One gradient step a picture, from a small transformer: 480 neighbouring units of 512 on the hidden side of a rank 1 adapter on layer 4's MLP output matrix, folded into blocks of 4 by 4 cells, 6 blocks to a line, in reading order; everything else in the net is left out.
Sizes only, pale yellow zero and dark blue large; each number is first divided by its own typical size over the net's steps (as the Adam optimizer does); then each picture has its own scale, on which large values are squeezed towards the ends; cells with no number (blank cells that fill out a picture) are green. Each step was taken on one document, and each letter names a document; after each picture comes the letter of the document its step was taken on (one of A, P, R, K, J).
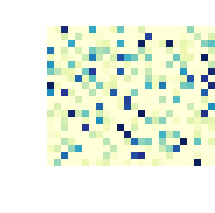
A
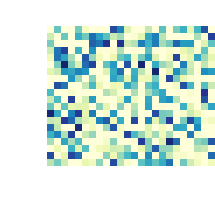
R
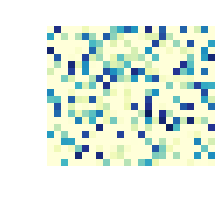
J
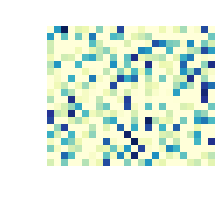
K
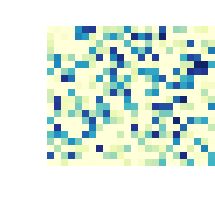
J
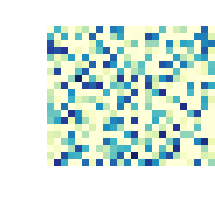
R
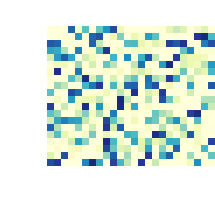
R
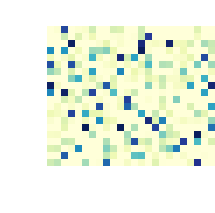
A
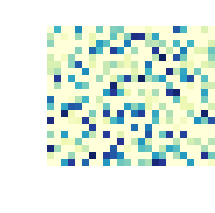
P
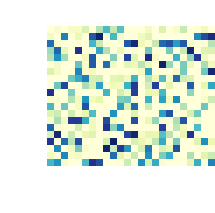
R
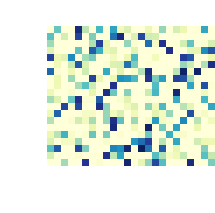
K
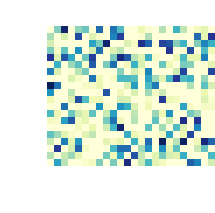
R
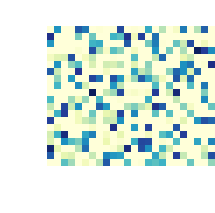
P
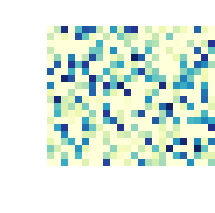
J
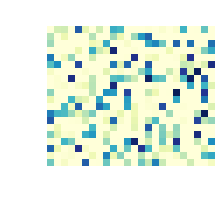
K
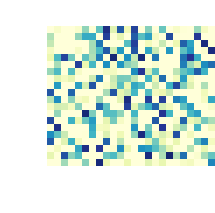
J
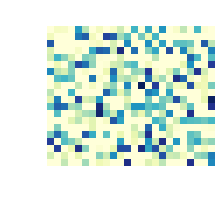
J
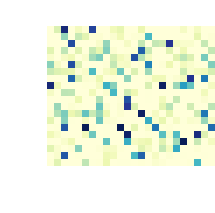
A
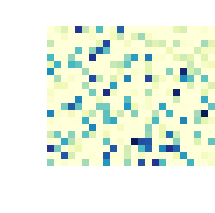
K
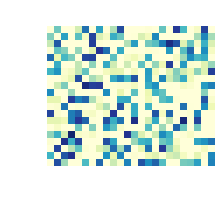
R
